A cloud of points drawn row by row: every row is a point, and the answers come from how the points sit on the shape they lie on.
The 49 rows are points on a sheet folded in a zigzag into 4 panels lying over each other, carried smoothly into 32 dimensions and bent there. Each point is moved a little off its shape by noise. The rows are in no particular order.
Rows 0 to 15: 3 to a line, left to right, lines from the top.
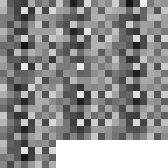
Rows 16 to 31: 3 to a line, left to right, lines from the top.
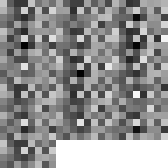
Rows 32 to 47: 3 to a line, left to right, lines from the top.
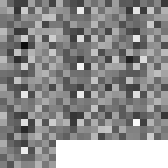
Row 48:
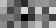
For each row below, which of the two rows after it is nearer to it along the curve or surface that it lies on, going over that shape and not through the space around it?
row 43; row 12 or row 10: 12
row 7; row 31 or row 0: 31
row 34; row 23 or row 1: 23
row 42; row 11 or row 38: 11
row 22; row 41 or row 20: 20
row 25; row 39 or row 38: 39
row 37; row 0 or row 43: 43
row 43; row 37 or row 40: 37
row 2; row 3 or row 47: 3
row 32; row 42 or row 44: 42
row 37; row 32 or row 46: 46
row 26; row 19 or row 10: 10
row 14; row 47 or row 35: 47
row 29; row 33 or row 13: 33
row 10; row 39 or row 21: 21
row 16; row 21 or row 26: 21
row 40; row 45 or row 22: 22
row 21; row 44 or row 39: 44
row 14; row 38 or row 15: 15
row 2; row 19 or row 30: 30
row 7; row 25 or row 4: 4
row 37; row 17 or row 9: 9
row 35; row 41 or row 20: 20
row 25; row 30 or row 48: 48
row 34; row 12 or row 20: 12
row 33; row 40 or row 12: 12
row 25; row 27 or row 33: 33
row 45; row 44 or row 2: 44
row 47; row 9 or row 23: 9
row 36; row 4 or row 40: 4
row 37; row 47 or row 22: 47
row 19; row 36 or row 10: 10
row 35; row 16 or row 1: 1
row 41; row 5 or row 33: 33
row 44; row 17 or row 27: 17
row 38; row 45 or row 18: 18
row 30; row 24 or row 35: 35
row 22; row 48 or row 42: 42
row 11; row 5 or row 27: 5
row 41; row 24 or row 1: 24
